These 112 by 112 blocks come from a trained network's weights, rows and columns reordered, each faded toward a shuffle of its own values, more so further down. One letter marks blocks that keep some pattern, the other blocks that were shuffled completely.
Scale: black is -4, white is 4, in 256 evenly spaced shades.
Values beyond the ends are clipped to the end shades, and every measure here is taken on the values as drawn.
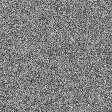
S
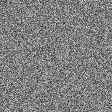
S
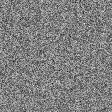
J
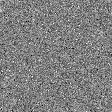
S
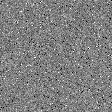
J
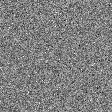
S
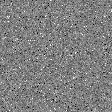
J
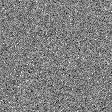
S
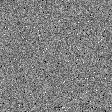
J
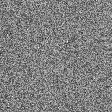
J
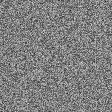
S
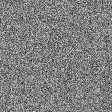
J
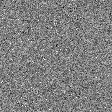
S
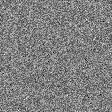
J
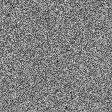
S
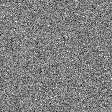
S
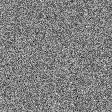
S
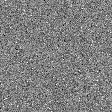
S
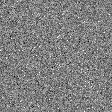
S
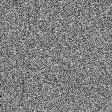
J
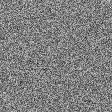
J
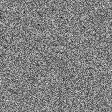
J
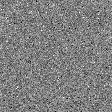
J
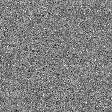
J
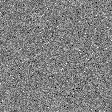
J
